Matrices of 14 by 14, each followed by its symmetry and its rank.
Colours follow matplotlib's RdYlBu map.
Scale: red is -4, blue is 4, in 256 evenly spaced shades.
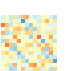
neither, full rank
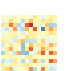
neither, rank three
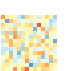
neither, full rank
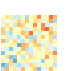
antisymmetric, full rank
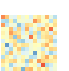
neither, full rank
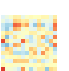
neither, rank three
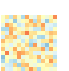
neither, full rank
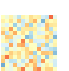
antisymmetric, full rank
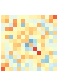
symmetric, full rank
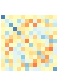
symmetric, full rank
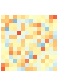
symmetric, full rank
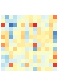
neither, rank three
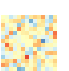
antisymmetric, full rank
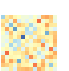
symmetric, full rank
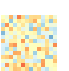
antisymmetric, full rank
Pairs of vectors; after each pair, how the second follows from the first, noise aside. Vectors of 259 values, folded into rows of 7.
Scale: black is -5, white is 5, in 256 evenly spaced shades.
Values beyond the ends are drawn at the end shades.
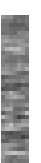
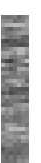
reversed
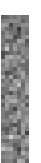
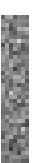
reversed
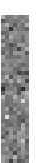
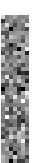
scaled up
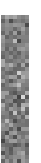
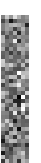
scaled up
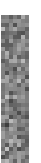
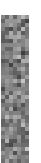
reversed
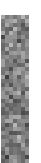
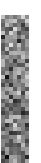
scaled up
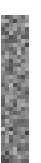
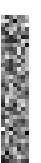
scaled up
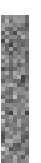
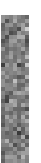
reversed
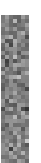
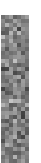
reversed
